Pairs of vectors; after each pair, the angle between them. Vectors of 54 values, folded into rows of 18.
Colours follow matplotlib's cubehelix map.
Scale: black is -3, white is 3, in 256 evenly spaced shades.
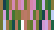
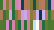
orthogonal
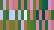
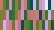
partly opposed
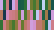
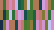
partly aligned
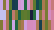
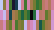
nearly parallel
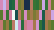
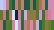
nearly parallel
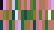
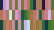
partly aligned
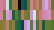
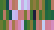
nearly opposite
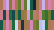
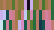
partly opposed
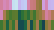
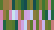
partly opposed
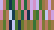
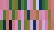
partly aligned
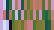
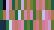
nearly opposite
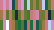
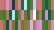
orthogonal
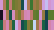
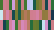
partly opposed
